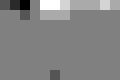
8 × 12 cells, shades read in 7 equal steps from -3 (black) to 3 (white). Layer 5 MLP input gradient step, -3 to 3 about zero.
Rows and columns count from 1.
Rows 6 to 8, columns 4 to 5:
0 0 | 0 0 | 0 0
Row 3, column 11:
0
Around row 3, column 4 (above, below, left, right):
0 0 0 0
